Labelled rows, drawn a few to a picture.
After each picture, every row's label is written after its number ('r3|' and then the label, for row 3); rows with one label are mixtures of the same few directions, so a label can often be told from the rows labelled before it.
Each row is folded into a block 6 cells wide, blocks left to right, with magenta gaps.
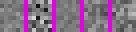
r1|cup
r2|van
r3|van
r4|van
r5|van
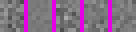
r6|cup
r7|van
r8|cup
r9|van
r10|van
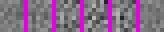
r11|van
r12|cup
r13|cup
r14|van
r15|cup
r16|van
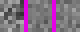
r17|van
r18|van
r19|van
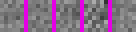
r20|cup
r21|van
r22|van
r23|van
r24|cup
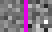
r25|van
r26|van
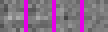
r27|cup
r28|cup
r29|cup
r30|van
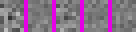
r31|cup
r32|van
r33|cup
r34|cup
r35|cup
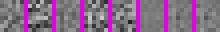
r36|van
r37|cup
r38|cup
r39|cup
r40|van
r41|cup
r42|cup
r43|cup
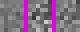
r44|cup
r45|van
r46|van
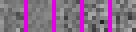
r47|cup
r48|van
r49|cup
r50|van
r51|cup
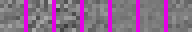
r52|cup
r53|van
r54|cup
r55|van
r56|cup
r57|cup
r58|cup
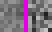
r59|van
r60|cup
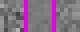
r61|cup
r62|van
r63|van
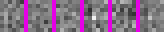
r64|cup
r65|van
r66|cup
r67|cup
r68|van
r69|cup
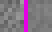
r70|van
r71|van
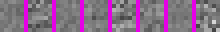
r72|van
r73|cup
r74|van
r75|cup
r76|cup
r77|van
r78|cup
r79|van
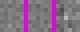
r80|cup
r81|van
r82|cup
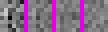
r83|cup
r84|cup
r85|cup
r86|van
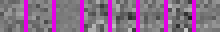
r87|van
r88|van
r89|cup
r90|van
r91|cup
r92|cup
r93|cup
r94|cup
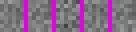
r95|van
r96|van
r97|cup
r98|van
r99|van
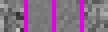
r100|cup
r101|van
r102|van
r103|van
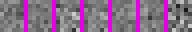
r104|van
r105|van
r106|cup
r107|cup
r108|van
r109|cup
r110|van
